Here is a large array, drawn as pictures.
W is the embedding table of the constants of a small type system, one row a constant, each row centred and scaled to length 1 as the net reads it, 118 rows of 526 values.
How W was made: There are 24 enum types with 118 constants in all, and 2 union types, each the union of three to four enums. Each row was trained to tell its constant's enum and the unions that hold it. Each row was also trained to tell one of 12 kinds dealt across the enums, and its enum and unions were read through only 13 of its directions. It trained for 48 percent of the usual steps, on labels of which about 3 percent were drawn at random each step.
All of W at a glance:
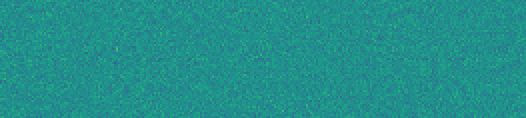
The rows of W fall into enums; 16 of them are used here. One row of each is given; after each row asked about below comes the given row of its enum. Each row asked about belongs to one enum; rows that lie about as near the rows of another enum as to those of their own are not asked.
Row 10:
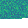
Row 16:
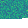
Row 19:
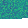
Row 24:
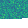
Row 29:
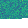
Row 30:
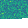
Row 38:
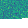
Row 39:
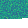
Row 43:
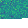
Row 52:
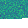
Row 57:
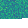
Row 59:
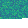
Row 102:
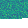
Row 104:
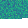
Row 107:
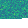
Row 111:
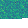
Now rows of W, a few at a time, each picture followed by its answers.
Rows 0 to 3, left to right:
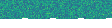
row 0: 107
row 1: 30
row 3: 29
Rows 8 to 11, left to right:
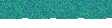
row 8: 10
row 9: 39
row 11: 10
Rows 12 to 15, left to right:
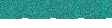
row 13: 59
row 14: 52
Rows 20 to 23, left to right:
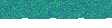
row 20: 107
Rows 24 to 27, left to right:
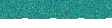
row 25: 59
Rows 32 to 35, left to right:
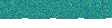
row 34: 16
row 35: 29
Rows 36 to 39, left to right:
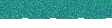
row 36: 16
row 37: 57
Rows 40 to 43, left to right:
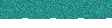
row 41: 57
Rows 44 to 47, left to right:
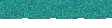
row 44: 39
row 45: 19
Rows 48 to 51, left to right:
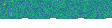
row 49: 10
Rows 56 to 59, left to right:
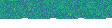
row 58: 59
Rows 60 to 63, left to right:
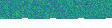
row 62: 111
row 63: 43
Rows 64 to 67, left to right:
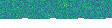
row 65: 16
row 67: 38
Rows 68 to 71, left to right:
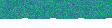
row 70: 57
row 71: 29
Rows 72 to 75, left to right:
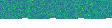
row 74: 30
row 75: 104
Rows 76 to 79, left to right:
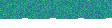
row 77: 16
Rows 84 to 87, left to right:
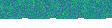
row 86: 57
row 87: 30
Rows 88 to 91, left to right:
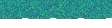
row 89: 59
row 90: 10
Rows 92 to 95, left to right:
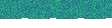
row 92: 107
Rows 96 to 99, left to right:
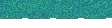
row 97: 107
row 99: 52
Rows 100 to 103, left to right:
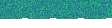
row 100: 30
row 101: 104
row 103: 39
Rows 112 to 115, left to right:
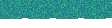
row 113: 102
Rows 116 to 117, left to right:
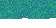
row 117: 102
